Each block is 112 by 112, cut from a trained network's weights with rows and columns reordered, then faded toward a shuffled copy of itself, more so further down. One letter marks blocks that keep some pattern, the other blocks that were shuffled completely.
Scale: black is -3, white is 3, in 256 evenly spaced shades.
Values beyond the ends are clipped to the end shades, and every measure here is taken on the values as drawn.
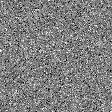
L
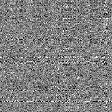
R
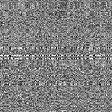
R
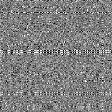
R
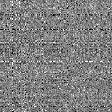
R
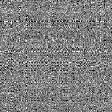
R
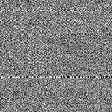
R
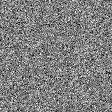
L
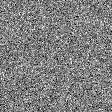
L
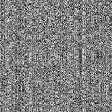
R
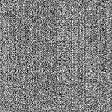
R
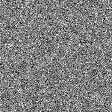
L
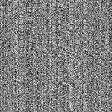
R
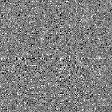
R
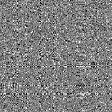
R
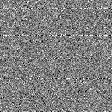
R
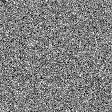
L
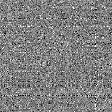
R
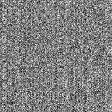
R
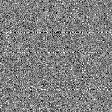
R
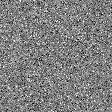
L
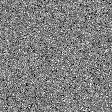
L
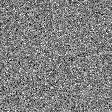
L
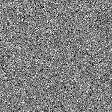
L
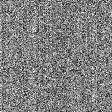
R
